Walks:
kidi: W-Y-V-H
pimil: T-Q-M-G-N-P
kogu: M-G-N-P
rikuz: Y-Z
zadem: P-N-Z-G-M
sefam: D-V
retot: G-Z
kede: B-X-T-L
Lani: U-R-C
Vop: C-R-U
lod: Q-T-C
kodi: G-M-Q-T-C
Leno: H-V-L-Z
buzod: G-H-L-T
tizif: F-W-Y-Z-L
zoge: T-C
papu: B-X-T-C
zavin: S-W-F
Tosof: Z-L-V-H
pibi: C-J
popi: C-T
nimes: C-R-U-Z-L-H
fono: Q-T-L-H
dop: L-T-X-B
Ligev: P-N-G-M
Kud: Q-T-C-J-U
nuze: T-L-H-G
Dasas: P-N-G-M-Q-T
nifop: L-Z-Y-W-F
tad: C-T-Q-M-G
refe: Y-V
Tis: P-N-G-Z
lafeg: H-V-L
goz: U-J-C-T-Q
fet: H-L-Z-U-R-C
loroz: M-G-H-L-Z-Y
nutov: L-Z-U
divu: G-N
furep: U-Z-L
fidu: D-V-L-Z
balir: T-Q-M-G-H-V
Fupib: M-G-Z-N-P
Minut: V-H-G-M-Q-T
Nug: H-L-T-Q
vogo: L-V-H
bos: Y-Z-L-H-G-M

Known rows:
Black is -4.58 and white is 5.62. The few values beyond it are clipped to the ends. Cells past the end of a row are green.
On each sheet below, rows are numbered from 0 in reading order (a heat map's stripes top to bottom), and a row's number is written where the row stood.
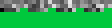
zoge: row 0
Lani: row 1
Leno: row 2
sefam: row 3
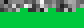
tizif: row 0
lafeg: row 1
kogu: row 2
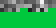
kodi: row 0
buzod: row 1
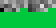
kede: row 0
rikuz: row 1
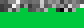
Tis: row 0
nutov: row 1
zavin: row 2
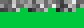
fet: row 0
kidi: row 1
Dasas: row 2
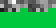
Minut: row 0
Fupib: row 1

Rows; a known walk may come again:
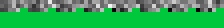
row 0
bos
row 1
Vop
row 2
kodi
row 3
kidi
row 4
lod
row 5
rikuz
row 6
papu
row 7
nuze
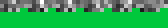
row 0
loroz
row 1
vogo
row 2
buzod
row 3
refe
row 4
Ligev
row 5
tad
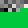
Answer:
zavin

